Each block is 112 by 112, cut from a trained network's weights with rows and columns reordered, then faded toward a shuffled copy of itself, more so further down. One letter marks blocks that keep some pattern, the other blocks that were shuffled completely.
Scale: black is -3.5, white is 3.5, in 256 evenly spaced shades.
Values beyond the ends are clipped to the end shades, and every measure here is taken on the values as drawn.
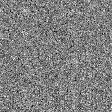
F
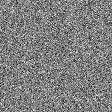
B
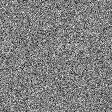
B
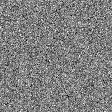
B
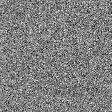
F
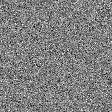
B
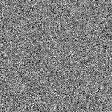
F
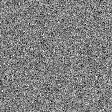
B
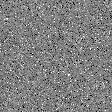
B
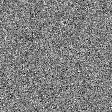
B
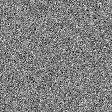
B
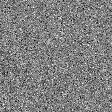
B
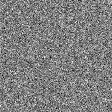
F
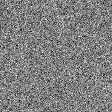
F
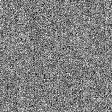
F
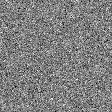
B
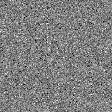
F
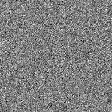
F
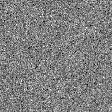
F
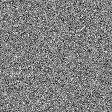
B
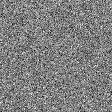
B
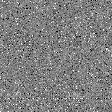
F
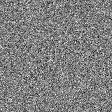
B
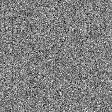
F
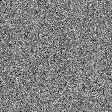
B
